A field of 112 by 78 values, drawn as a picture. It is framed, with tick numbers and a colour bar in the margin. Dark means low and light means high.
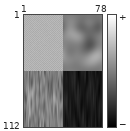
It is made of 2 by 2 panels. Panel 1,1: high, checkered, faint in contrast. Panel 1,2: middling, smooth. Panel 2,1: middling, streaked downward. Panel 2,2: very low, streaked downward, faint in contrast.
